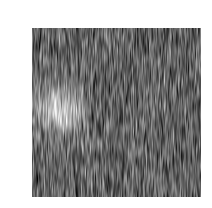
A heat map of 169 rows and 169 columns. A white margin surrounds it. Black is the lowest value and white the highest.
A single bump stands in the middle left. The middle left is the ninth with the highest average. The grain runs up and down.
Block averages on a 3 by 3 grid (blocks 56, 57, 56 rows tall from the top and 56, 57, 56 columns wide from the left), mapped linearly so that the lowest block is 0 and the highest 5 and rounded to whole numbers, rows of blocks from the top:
0 0 0 / 5 0 0 / 0 0 0
